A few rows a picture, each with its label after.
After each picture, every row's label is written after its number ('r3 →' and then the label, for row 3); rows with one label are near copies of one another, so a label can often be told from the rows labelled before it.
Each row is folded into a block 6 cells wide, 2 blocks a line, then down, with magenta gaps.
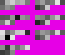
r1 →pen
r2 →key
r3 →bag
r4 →key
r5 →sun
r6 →key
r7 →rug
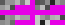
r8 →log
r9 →bag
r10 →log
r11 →sun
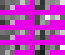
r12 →key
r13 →rug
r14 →key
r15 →pen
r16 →key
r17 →rug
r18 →bag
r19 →rug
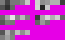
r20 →rug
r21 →sun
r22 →pen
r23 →pen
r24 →log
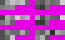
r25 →pen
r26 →rug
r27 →log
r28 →rug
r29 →key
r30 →bag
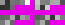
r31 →rug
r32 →sun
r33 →bag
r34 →bag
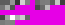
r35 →bag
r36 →key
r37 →pen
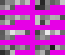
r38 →log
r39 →rug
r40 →log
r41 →sun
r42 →pen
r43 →pen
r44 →key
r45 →bag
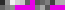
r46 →pen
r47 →bag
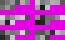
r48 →bag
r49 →sun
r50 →sun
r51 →rug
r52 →key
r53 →bag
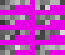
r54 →log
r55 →sun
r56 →key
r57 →key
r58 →bag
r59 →rug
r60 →log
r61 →log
